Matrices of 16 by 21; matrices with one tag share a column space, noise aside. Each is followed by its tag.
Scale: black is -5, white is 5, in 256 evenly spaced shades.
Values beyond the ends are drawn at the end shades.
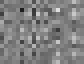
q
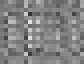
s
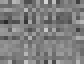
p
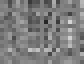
s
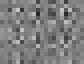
q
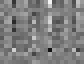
s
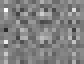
q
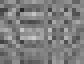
q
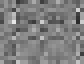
p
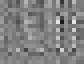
s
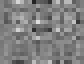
p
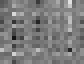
s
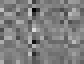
q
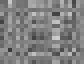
s
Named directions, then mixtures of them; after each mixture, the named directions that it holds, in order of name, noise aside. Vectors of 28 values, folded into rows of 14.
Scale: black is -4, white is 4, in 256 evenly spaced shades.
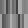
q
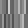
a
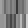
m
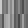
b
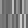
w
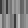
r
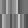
q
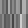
a, w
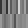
a, q, r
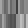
a, m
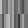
b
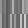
q, w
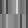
m, r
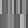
a, b, w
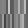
a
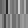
a, q, r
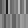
a, q, r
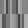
q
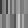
a, r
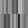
a, q, r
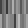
r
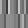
a, b, q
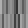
b, m, q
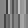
a, q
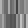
a, m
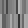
q
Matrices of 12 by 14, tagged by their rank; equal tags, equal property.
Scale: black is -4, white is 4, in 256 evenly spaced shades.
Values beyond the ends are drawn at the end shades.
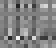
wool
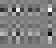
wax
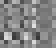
wool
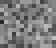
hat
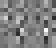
wool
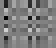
wax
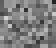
hat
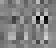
wool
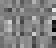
wool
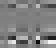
wax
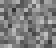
hat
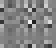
wool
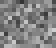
hat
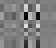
wax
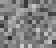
hat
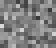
hat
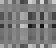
wax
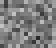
hat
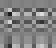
wax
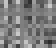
wool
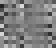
wool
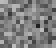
hat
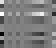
wax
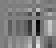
wax
